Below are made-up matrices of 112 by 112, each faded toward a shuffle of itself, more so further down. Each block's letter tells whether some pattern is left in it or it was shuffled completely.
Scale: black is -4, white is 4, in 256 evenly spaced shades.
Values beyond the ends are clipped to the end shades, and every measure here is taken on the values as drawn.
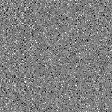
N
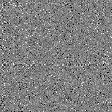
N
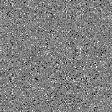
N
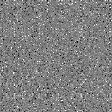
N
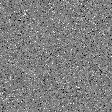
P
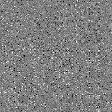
N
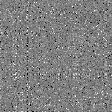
N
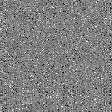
N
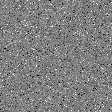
P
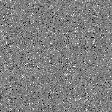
N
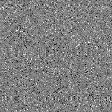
N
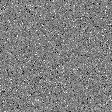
P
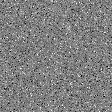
P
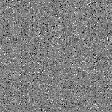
N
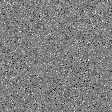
P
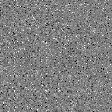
N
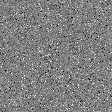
P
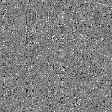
N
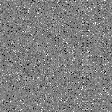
N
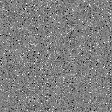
N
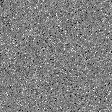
P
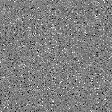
N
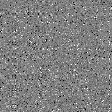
N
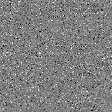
N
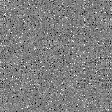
N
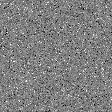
P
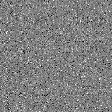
N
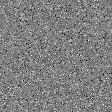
P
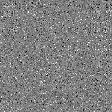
N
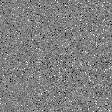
N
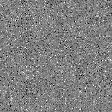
N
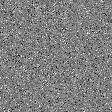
P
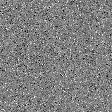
P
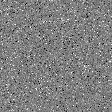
P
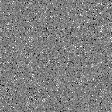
N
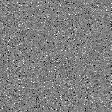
N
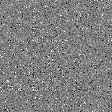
N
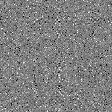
N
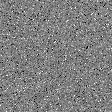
P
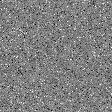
P
